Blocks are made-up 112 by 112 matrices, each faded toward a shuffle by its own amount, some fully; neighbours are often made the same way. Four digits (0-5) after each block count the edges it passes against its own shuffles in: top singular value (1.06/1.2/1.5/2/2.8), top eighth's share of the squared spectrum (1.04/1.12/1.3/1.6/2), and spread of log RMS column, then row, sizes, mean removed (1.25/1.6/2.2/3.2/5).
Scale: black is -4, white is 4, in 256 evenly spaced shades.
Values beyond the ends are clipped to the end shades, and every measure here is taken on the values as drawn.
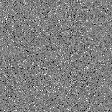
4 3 1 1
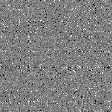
4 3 2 2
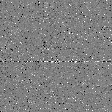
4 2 0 1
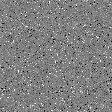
2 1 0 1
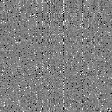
4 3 2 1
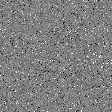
3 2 0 0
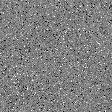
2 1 0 0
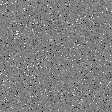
2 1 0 0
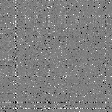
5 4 2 2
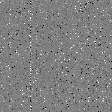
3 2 1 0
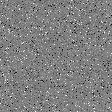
1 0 0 0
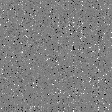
3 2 1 0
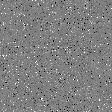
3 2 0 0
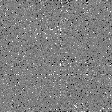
3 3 1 1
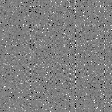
4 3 2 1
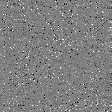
3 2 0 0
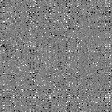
4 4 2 2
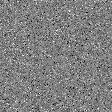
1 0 0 0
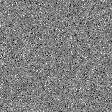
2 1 0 0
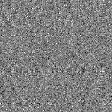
4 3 1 2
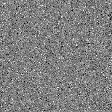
3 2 1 0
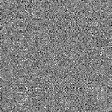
4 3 2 2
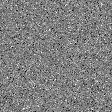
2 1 0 0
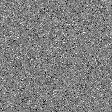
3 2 0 0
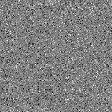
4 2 1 1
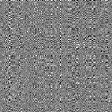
5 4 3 3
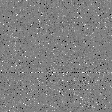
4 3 1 1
